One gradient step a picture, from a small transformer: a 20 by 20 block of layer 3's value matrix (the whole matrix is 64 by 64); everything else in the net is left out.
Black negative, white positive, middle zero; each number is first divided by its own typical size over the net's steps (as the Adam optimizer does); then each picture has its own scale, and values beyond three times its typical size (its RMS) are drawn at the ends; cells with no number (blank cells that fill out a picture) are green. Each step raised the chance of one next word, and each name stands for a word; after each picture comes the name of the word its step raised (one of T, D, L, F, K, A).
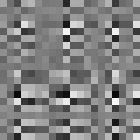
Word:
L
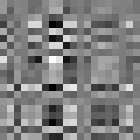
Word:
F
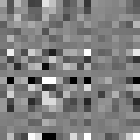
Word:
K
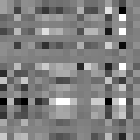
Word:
K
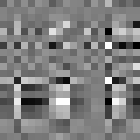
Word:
K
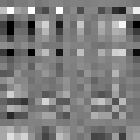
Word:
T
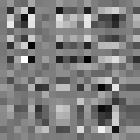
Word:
F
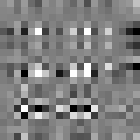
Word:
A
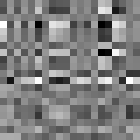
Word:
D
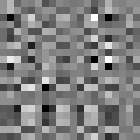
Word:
F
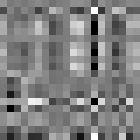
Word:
T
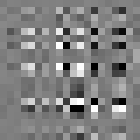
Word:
A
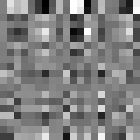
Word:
D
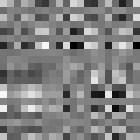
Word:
L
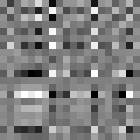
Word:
L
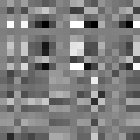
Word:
T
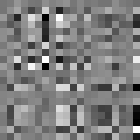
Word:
F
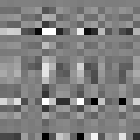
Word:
A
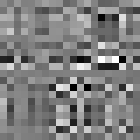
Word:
F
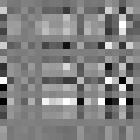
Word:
K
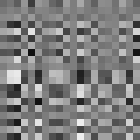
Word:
L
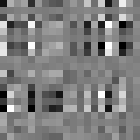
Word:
T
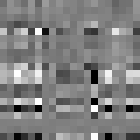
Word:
A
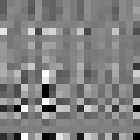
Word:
A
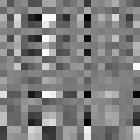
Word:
L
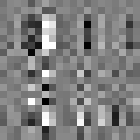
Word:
K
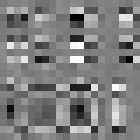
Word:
F
